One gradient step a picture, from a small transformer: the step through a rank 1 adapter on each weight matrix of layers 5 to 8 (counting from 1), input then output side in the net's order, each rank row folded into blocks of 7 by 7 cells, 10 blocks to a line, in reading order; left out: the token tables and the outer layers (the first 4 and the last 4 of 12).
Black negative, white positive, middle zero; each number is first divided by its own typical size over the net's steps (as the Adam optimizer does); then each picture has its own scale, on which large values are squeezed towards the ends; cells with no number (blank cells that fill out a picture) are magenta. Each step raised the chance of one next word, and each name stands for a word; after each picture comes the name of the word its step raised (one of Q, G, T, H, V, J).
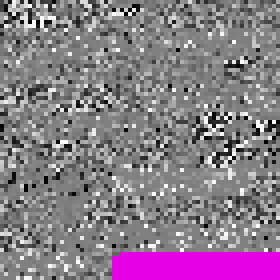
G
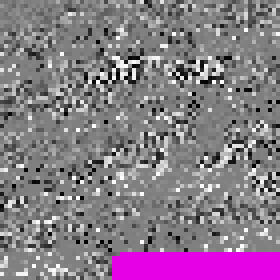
G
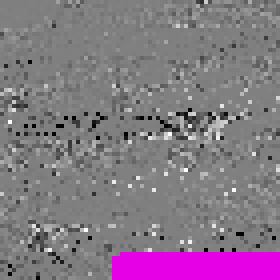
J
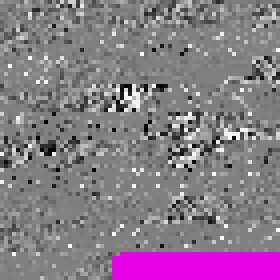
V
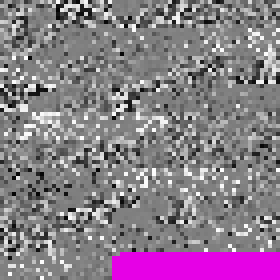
V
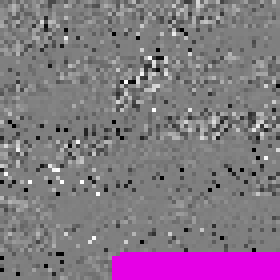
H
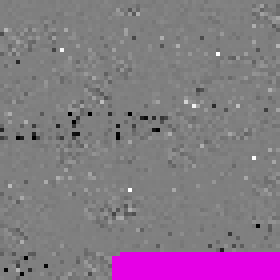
J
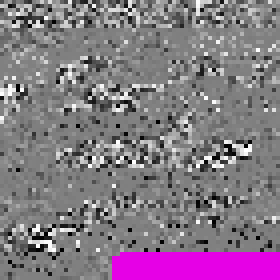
H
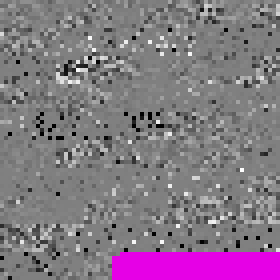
J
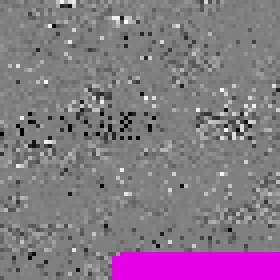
J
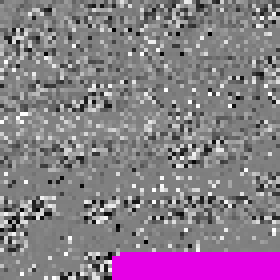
V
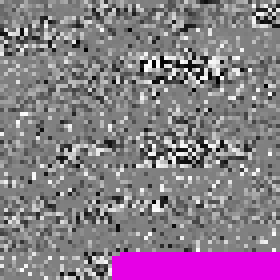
G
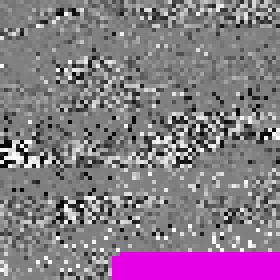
G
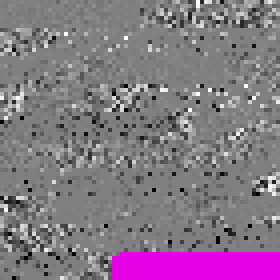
H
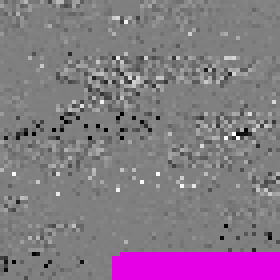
J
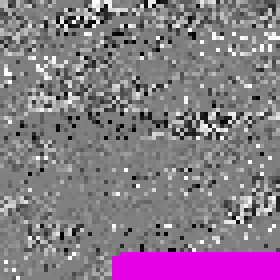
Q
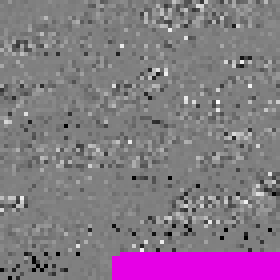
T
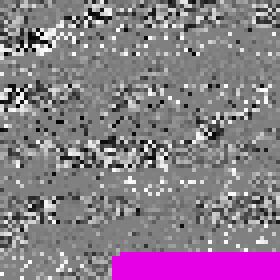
G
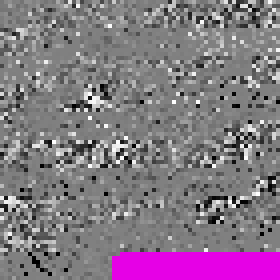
H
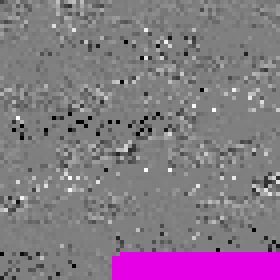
J
